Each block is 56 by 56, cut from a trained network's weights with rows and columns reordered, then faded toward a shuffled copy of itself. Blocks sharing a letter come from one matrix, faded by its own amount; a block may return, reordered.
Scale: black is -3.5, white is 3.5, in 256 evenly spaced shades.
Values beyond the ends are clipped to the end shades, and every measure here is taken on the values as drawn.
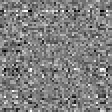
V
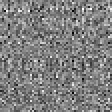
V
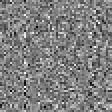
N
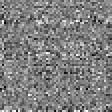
V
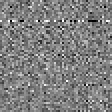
V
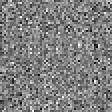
N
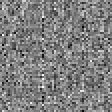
N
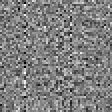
N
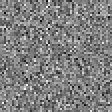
N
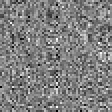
N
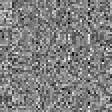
N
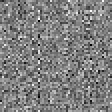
N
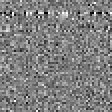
V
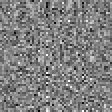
N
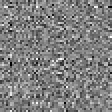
V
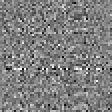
V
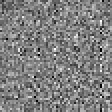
N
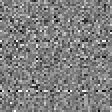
V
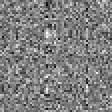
N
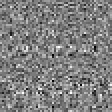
V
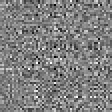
V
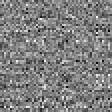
V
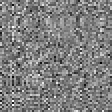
N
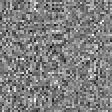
N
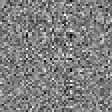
N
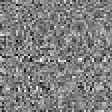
V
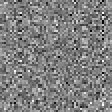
N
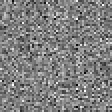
N
